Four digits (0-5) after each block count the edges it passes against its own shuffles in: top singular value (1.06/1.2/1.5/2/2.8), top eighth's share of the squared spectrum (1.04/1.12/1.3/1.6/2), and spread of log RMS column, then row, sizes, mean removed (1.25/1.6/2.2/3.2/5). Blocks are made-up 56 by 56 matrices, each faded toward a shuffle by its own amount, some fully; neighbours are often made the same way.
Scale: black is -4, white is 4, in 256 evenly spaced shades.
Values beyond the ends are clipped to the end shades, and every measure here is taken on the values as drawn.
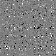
2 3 2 2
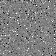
1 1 0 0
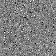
0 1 1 0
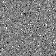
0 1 1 0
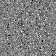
0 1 1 0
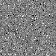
3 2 1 1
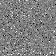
2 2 0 1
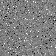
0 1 0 0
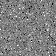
0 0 0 0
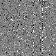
2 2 2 0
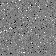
1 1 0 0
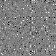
3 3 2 2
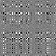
5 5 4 3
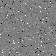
0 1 0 0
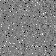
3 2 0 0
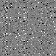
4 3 2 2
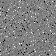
0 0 0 0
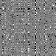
4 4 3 2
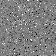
2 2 0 0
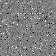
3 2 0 1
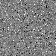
2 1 0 0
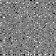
4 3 1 2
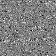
1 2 0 2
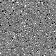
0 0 0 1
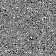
0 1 0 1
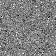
0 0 0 0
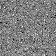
0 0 0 0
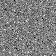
0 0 0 0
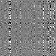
4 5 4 2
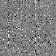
3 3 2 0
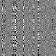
4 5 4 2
